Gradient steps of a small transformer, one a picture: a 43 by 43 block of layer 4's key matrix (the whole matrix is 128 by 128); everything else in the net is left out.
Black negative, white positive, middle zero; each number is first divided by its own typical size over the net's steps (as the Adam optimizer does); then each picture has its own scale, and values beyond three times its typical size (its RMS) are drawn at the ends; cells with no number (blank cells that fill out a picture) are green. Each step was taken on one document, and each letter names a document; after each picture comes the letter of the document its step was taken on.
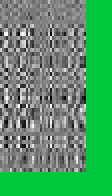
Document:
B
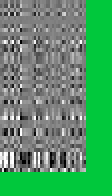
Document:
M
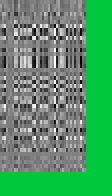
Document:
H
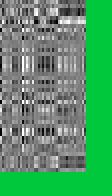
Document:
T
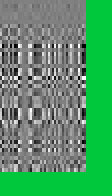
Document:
H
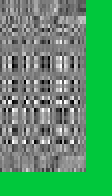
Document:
T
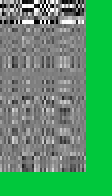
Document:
T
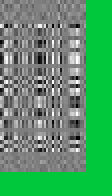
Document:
M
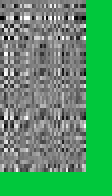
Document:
H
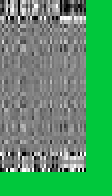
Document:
T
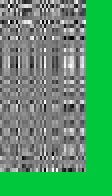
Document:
T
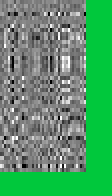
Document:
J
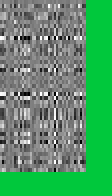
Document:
H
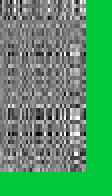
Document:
B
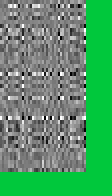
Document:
J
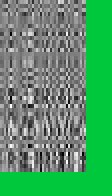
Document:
B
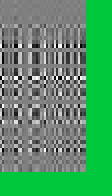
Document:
H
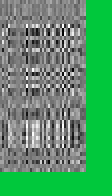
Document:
B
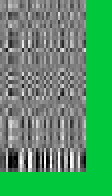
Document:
B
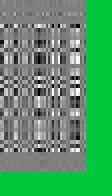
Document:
M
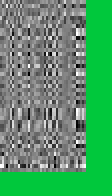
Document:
H
